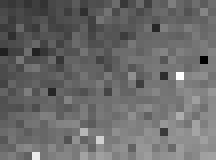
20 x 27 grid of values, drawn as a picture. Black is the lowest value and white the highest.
A few values lie far out on both sides of the bulk. Neither half mirrors the other. The grain is fine, like static. The field climbs toward the bottom right. Overall the values sit about 40% of the way up the scale.
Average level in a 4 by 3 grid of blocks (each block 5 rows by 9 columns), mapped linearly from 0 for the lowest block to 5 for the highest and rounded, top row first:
0 1 2
1 2 3
2 3 4
3 4 5
